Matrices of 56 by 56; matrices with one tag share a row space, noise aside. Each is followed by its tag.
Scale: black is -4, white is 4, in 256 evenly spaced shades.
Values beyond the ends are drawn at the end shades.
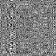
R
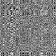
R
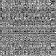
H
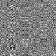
R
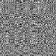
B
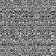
H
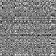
H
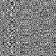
R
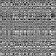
H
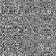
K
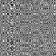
R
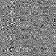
R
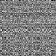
H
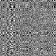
R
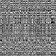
H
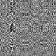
R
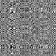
R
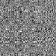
B
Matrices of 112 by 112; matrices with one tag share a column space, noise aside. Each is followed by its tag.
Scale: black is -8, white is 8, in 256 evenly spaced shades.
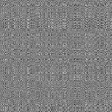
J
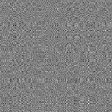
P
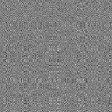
P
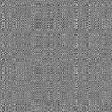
J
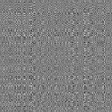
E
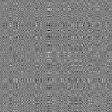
P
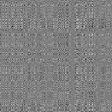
J
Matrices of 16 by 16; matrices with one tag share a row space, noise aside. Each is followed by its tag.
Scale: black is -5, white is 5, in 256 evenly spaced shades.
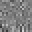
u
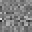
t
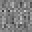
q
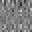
q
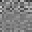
t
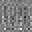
q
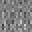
q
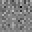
q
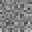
t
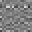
t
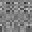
t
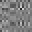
u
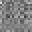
t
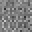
q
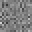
u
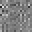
u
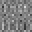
q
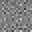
q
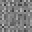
q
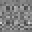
t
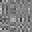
u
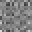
t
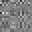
u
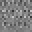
q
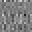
q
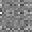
t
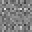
q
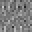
q
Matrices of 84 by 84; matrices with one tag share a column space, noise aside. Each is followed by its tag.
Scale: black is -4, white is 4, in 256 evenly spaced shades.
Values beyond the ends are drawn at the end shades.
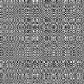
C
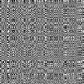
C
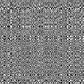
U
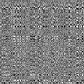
U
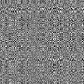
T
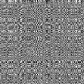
C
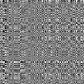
C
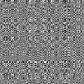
C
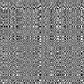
U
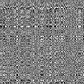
U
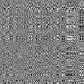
U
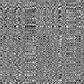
U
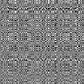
T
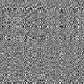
U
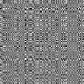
T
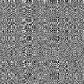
C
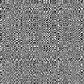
T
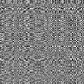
T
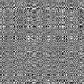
U
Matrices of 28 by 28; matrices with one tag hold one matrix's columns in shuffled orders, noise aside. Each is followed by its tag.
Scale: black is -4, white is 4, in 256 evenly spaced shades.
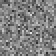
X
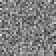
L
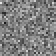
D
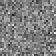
X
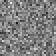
D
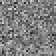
L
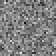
D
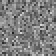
X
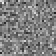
D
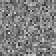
X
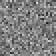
D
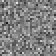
D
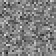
L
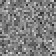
D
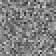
D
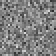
X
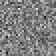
L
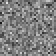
D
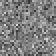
X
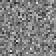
D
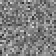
L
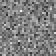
X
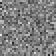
L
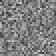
D
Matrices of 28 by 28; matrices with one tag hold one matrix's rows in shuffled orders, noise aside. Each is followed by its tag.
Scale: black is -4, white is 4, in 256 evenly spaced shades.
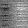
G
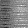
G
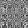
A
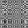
A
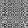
A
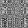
A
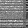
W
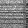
W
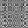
A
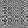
A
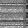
W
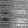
G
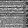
W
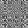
A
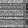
W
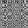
A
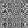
A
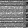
W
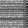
W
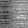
G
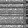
W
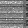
W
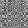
A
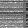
W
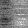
G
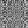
A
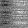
G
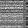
W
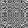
A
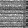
W
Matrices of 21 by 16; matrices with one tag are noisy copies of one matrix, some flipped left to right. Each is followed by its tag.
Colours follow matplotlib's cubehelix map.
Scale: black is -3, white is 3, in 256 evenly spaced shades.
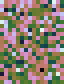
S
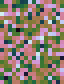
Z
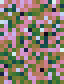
S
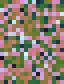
Z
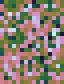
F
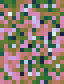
F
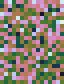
S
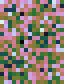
S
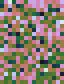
S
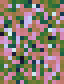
F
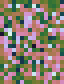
F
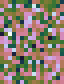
F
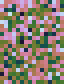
S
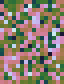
F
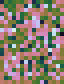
F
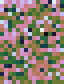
S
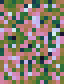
F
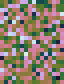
Z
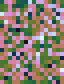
Z
